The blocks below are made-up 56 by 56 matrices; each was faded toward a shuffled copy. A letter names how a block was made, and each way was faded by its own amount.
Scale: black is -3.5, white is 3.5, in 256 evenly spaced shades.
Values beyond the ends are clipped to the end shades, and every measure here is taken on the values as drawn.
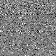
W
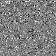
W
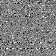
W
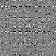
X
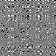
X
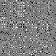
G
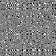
X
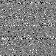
W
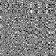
G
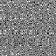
G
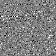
W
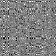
X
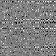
X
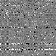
X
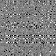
X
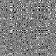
X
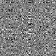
X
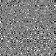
X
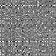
X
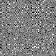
G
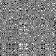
X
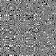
G
